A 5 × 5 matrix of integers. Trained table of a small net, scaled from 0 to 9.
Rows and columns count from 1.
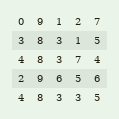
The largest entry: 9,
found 2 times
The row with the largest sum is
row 4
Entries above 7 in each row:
1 1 1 1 1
